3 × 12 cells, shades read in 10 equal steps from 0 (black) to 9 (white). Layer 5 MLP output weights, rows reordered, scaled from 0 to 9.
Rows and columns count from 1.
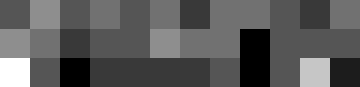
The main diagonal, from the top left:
3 4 0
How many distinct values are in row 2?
5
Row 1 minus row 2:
-2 1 1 1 0 -1 -2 0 4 0 -1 1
